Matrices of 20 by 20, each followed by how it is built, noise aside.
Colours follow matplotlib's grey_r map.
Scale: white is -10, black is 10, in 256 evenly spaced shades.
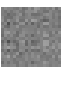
low rank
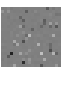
sparse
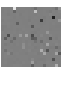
sparse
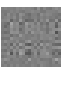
low rank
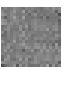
low rank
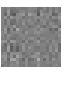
low rank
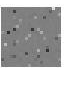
sparse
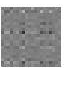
low rank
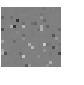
sparse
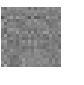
low rank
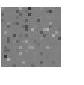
sparse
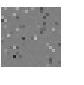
sparse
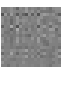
low rank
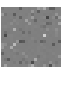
sparse
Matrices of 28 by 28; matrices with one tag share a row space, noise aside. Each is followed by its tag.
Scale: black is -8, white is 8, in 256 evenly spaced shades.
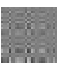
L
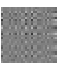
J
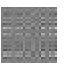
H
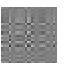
L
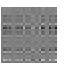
H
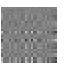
J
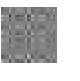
L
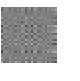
J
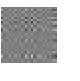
J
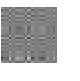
L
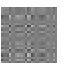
L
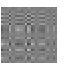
L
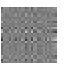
J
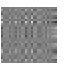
J
